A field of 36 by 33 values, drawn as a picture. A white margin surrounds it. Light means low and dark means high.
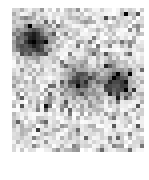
Histogram: skewed, a long tail of high values. Bumps: three. Ninth with the highest average: top left. Odd rows or columns: none. Slope: none.
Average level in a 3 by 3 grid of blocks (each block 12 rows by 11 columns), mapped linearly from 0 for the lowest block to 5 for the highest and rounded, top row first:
5 0 0 | 0 4 4 | 0 0 0
